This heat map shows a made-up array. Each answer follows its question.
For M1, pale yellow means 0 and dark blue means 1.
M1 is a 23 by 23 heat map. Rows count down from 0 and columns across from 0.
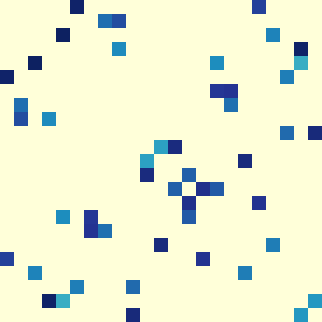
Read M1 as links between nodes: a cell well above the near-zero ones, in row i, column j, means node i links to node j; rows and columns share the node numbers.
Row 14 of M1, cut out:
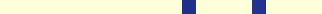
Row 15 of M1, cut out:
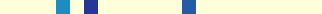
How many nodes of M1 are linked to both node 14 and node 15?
1
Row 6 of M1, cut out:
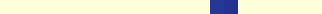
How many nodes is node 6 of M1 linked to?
2
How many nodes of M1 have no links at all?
0
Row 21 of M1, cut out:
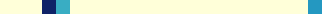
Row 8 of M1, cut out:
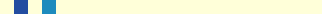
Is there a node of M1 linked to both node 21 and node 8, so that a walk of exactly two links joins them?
yes
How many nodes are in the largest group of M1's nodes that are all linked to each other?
2
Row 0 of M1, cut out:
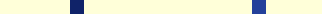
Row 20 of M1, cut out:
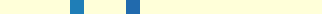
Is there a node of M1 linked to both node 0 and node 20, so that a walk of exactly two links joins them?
yes
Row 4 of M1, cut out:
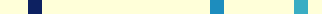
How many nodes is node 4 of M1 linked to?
3
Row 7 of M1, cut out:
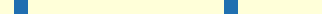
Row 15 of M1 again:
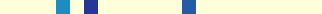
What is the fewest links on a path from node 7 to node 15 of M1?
3
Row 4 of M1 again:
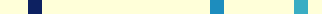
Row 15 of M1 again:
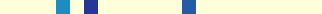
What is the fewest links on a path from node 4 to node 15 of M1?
1
